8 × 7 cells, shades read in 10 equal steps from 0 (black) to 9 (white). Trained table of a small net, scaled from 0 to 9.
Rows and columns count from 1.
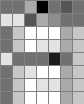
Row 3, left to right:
4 7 9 9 9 6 7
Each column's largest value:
8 8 9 9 9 6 7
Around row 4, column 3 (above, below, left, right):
9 4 7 8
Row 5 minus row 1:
4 0 -2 4 -3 1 3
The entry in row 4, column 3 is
9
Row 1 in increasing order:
0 3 4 4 4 4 6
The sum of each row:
25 38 51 49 32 50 49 51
